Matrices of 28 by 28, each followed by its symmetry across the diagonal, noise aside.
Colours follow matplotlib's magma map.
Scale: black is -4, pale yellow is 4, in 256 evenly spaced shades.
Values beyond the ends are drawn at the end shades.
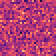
neither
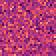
neither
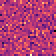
antisymmetric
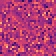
antisymmetric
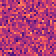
neither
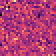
antisymmetric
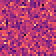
antisymmetric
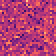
neither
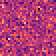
antisymmetric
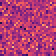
neither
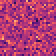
neither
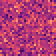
antisymmetric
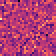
antisymmetric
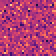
antisymmetric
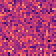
antisymmetric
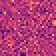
antisymmetric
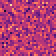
antisymmetric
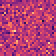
neither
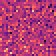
antisymmetric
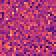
neither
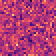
neither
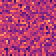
neither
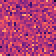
antisymmetric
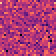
neither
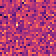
neither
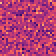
neither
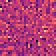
antisymmetric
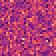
neither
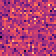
neither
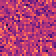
antisymmetric
